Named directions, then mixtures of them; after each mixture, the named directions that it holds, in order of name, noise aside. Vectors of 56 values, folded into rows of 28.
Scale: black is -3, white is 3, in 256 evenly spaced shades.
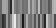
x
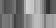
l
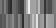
l, x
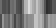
l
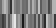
x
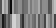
x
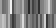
l, x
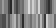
l, x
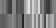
l, x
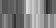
l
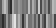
x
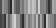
l, x
